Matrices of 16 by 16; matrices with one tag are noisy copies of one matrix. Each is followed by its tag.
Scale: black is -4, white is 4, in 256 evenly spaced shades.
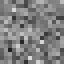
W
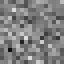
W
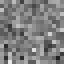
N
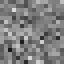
W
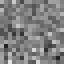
N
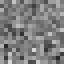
N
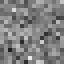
W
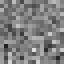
N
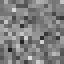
W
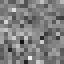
W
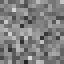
W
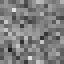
W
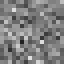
W
